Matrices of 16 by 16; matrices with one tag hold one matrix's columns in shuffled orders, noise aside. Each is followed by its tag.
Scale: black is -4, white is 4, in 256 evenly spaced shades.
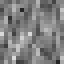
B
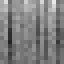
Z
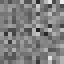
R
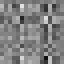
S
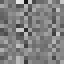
R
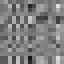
S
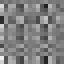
S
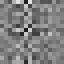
R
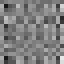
S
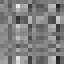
S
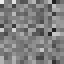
R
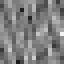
B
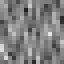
B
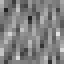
B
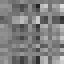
S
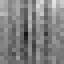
Z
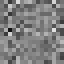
R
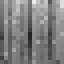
Z
